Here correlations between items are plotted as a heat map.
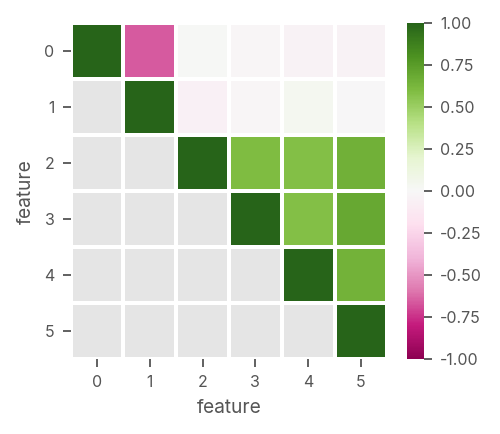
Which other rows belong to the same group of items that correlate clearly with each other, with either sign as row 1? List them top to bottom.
0
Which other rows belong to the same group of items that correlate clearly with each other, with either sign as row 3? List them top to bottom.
2, 4, 5
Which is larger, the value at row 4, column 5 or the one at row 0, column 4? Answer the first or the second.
the first
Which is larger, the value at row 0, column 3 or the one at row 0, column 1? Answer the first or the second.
the first
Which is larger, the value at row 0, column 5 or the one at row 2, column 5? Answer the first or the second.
the second
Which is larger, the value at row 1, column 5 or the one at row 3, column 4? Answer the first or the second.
the second
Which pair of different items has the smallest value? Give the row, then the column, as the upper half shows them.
0, 1
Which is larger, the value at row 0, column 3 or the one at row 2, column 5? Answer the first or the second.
the second
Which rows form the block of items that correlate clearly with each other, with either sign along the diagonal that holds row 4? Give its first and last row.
2 to 5
